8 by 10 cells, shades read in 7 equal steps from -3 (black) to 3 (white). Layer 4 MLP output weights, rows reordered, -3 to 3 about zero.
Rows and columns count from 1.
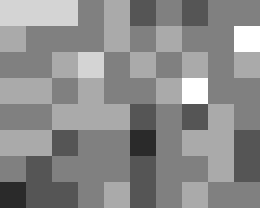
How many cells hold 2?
4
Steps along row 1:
same same down up down up down up same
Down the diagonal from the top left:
2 0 1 1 1 -2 0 1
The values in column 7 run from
0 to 1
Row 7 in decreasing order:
1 0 0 0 0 0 0 -1 -1 -1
